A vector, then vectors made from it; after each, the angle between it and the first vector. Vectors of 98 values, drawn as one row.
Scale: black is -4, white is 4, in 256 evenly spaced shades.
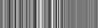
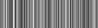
partly aligned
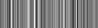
orthogonal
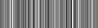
orthogonal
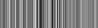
nearly opposite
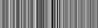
nearly opposite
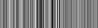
nearly opposite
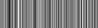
partly aligned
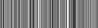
orthogonal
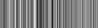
nearly opposite
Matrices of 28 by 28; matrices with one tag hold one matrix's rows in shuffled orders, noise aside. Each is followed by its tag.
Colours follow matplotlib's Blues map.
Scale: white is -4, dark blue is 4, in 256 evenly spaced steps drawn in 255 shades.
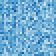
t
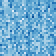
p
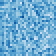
t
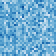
t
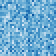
p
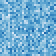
p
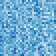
t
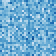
p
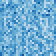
t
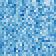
t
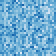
t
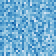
t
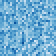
t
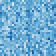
p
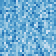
t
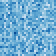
t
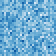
t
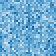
p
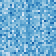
p
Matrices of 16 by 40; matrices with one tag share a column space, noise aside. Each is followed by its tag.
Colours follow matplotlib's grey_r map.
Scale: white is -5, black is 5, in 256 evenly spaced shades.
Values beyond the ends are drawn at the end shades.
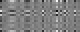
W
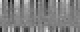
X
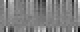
X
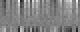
X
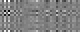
W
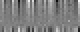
X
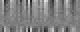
X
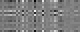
W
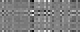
W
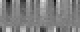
X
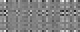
W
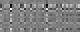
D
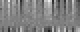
X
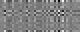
W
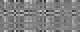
W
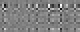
D
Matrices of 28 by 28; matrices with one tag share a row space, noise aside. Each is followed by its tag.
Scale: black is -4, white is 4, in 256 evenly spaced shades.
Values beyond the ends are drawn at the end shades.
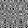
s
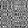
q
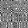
q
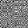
q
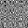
s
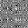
q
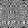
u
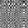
u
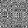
q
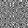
s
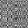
q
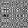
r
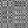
q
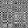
q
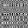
r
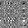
u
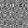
s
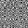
s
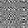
u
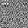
r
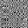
r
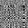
u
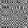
r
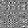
u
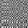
r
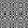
s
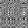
u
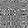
u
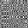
r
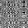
u
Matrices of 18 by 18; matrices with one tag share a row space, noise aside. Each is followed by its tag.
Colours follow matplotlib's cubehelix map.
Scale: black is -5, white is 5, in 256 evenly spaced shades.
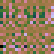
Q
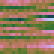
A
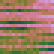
A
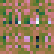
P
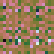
P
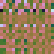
Q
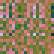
Q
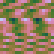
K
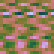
K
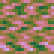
K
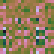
P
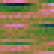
A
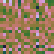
P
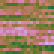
A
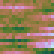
A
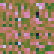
P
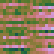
A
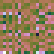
P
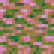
K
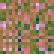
P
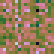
P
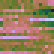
A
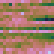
A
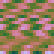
K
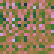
Q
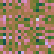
P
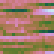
A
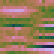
A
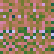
Q
